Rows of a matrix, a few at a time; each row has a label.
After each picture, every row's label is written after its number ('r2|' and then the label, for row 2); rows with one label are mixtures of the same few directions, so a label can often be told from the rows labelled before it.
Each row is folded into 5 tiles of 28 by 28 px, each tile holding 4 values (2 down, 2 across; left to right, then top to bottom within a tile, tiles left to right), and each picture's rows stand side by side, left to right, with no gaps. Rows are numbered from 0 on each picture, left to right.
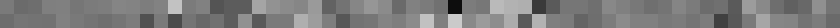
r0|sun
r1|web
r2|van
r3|web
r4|van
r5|van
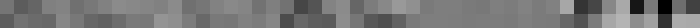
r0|sun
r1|van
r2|sun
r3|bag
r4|bag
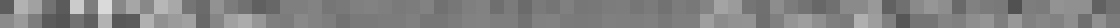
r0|bag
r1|sun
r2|van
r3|bag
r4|bag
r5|sun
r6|van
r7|web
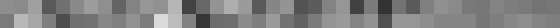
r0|van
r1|van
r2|bag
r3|sun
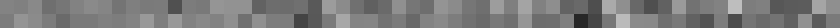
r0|van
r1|web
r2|van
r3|bag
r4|van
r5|web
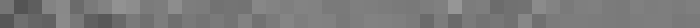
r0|sun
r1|web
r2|sun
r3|web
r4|bag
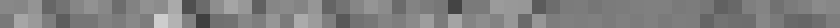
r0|van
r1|van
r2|van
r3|web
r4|web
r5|sun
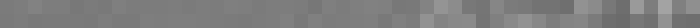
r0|web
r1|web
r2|web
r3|sun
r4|bag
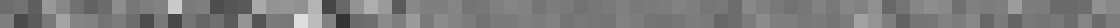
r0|van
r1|web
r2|van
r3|van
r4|sun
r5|van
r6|van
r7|web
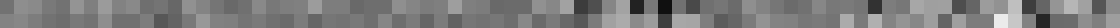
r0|bag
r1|van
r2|web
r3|web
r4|bag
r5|van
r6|web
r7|van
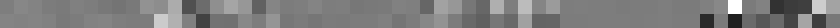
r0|sun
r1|van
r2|web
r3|bag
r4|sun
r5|web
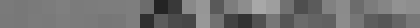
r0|sun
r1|sun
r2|sun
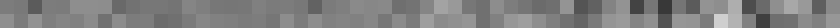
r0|web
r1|van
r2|web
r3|sun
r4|bag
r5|van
